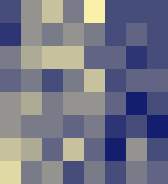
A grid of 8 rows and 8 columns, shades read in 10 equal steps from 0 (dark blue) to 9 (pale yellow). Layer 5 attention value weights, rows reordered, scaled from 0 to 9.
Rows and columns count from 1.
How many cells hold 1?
3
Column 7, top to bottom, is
2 3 1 3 0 2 5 4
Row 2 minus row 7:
-6 -1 1 -2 1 2 -2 0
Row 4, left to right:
3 4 2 4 7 2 3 3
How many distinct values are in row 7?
6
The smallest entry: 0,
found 3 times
